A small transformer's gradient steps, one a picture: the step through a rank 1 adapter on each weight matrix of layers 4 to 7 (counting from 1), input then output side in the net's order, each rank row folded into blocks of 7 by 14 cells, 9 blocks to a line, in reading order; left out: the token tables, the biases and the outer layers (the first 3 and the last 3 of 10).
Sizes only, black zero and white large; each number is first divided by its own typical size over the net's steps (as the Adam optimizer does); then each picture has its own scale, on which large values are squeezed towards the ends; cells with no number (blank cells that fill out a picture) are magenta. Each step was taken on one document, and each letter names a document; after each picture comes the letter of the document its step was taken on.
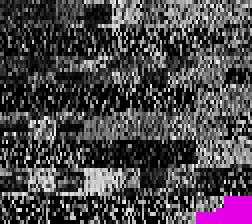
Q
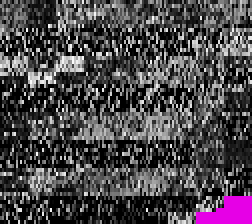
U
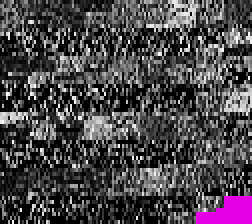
U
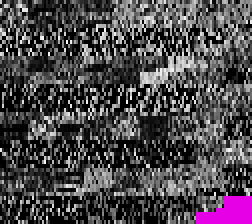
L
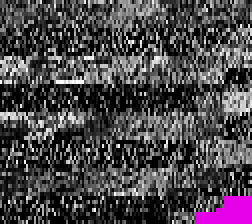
U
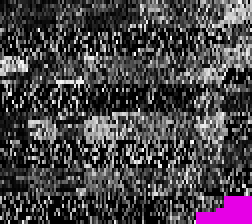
U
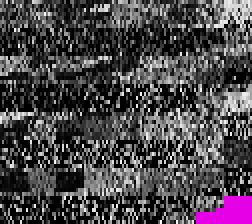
Q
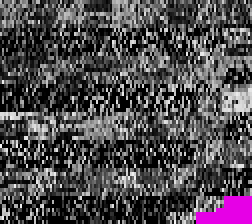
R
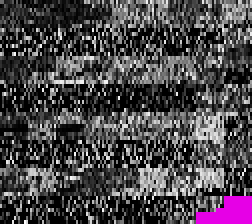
L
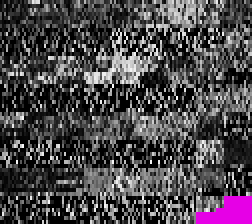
Q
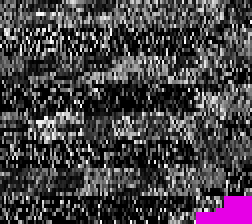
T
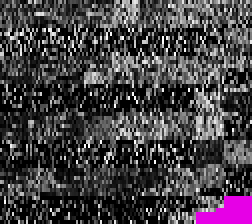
T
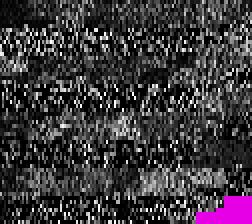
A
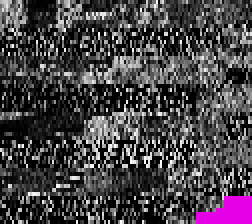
L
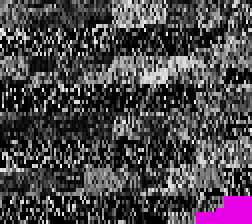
L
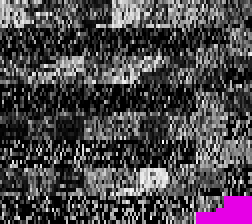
Q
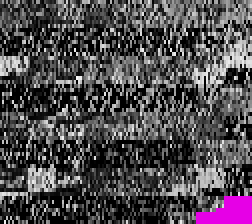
R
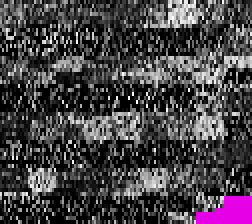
T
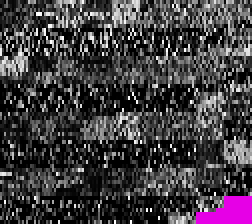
A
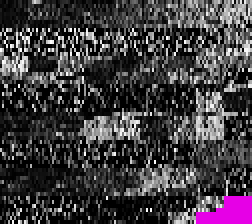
A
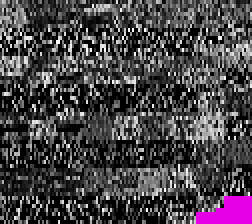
U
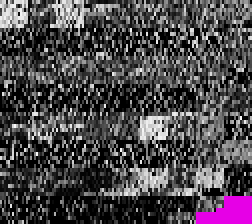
R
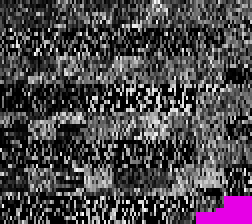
L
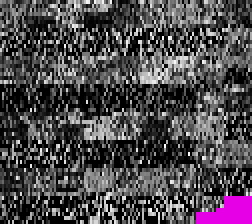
R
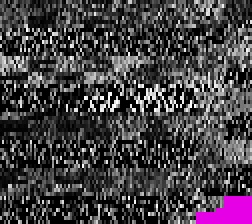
T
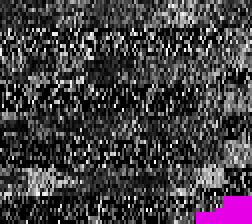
A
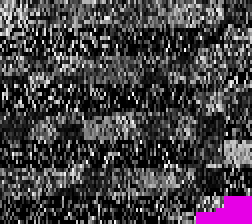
T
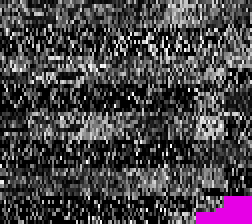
T
